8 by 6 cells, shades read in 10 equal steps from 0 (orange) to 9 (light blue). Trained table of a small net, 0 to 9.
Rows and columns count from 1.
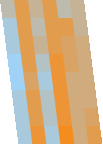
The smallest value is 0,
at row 8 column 4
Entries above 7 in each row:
0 1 1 1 2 1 1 2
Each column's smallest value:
6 1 5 0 2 2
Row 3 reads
8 2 5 2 3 4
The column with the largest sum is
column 1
